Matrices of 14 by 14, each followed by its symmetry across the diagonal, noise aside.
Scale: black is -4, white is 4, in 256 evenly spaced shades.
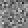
antisymmetric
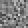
antisymmetric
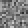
antisymmetric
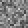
symmetric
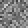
symmetric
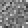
symmetric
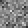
symmetric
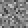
antisymmetric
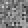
symmetric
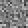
antisymmetric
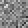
symmetric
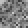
symmetric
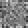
antisymmetric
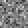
antisymmetric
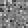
antisymmetric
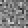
antisymmetric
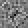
symmetric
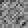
symmetric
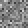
symmetric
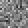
symmetric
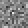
symmetric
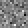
antisymmetric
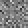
antisymmetric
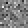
antisymmetric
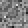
symmetric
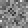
symmetric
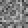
symmetric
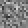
antisymmetric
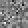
antisymmetric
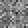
antisymmetric
